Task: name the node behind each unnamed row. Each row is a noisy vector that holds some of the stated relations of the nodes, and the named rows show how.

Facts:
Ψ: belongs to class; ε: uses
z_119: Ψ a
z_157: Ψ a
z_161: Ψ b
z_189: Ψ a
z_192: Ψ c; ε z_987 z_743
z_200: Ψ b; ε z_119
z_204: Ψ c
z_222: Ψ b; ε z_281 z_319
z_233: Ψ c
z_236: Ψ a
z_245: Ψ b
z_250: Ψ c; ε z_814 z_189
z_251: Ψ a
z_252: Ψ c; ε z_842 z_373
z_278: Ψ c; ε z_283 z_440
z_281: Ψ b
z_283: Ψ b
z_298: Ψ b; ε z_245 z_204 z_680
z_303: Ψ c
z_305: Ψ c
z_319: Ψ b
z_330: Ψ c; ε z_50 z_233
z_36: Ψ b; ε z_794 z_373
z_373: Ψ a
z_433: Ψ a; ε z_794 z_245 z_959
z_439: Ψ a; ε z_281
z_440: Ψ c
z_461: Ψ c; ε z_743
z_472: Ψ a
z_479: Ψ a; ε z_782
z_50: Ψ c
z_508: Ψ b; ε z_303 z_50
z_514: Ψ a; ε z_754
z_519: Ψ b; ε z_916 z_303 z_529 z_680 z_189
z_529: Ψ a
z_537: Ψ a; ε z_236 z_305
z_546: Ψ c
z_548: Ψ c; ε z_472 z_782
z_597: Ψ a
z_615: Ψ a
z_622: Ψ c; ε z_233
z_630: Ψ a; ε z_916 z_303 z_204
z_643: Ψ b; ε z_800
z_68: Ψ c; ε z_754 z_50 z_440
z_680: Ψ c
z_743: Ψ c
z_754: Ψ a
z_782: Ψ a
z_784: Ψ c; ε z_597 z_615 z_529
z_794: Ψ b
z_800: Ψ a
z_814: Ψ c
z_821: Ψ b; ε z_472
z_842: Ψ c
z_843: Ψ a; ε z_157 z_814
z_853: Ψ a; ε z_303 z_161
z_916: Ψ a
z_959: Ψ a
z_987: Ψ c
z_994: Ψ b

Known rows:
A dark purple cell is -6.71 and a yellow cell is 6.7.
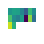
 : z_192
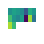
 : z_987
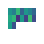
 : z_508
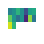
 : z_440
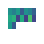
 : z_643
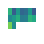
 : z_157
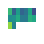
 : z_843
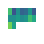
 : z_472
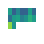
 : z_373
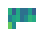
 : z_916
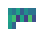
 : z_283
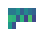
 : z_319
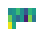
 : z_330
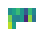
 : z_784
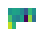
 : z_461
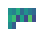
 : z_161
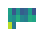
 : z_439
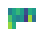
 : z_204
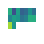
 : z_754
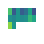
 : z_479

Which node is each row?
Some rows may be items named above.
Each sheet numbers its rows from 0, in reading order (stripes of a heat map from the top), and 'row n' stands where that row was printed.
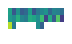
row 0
z_439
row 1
z_794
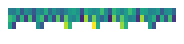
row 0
z_222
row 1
z_161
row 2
z_305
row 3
z_68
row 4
z_303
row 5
z_36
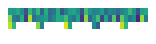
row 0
z_548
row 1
z_630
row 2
z_252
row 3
z_245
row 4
z_50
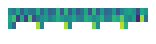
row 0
z_283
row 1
z_433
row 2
z_537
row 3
z_157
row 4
z_305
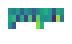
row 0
z_994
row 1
z_814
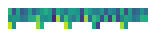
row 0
z_514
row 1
z_814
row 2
z_842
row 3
z_222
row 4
z_754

